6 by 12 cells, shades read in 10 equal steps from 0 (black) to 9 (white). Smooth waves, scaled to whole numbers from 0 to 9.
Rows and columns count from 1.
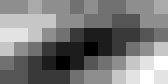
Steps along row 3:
same down down down down down same up same up up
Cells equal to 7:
9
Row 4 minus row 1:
2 0 -2 -3 -4 -3 -5 -3 -2 -1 0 1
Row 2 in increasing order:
3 3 4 4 5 5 5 5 7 7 7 7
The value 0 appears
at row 4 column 7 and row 5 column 5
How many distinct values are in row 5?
9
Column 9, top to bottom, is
4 3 2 2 5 7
